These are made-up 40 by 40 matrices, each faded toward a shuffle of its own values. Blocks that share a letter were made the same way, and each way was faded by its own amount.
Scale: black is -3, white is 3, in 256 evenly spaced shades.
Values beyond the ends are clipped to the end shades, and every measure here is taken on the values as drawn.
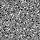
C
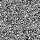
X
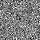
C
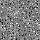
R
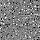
R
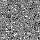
C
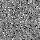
C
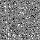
R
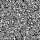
C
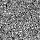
C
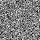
X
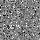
R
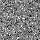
C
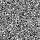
X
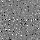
R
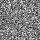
X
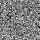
X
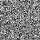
X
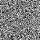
X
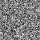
X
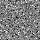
C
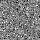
C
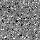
R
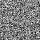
X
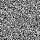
X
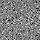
R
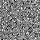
C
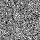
C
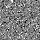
C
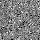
C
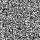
X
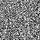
X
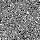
C
